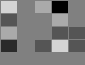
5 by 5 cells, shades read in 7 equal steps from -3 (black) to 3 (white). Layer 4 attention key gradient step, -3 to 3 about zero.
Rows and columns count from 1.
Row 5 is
0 0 0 0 0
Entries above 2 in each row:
0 0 0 0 0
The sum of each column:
0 0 0 -1 -2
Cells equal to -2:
1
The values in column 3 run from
-1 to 1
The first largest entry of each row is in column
1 4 1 4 1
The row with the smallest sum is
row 4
